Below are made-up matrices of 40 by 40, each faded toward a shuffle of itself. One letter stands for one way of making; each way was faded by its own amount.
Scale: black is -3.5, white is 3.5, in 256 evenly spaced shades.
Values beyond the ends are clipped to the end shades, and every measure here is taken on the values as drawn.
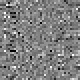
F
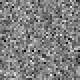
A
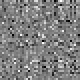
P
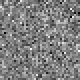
A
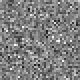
A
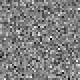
A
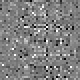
P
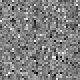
F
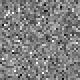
A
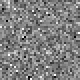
A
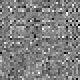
P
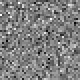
A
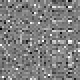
P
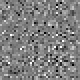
P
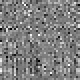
P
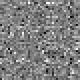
F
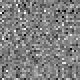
F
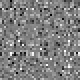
P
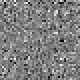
F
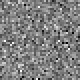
A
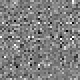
F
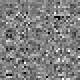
F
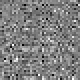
P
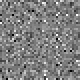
F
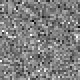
A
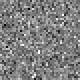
A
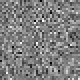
P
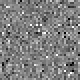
F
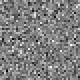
A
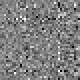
F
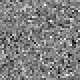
A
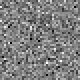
A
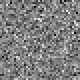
A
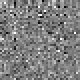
F
